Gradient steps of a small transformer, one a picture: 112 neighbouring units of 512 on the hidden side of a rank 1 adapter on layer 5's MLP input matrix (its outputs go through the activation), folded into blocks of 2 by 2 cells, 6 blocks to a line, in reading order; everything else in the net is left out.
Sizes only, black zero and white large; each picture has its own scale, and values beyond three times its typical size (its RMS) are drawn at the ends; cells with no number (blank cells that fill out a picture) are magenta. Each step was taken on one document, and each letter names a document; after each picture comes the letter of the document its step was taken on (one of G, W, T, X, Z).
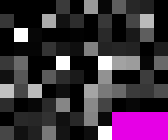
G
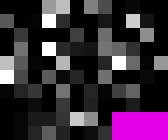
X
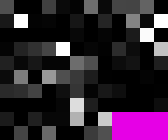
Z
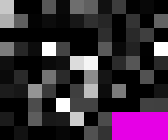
Z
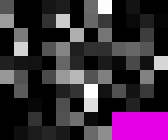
X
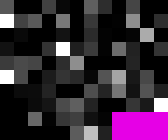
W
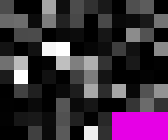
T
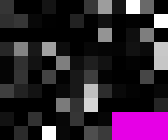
Z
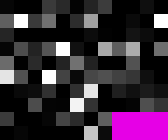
W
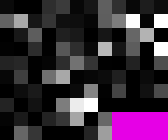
T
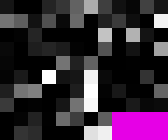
T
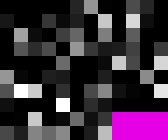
G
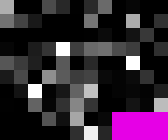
W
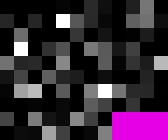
X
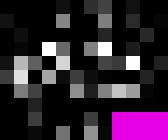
X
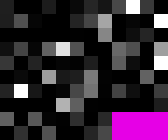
Z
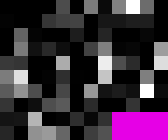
G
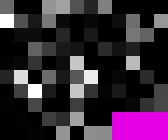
W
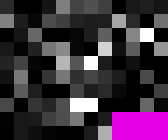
T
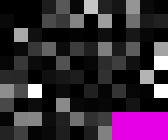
G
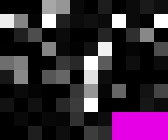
T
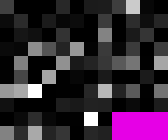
G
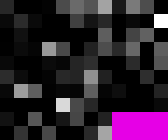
Z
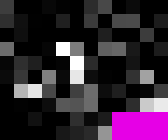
W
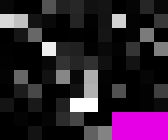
T
